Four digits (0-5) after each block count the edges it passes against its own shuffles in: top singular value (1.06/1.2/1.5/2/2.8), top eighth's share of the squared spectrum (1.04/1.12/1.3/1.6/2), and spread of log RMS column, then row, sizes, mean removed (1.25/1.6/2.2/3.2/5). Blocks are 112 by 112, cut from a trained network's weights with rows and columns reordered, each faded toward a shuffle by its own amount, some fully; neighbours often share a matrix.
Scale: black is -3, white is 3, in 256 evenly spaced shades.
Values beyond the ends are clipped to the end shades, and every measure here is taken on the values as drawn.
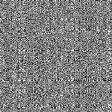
4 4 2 3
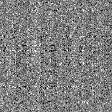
3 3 1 2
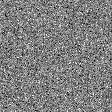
0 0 0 0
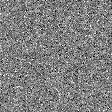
0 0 0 0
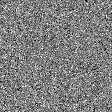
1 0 0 0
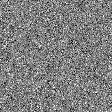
2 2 1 0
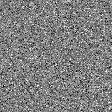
3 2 0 1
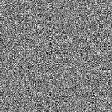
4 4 2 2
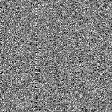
3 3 2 1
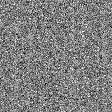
2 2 0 0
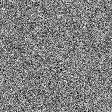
0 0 0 0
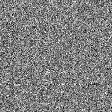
3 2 0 1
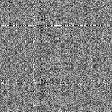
4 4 2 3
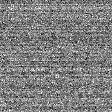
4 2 1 0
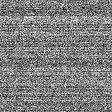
4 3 1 2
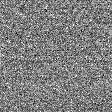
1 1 0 0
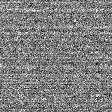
3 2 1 1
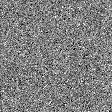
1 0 0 0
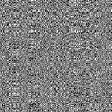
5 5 3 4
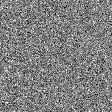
2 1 0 0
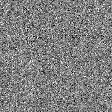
2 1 0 1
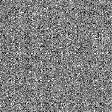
3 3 1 2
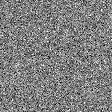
2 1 0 0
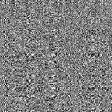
4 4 2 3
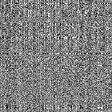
4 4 1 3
